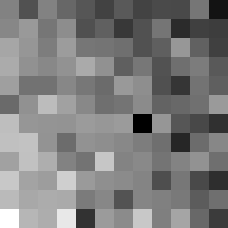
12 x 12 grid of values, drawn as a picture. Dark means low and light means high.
Ninth with the highest average: bottom left. Mirror symmetry: none. Slope: up to the bottom left. Stripes: none.
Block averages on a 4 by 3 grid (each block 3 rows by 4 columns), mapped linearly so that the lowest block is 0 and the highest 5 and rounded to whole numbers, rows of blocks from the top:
2 0 0
3 2 1
4 2 1
5 2 1
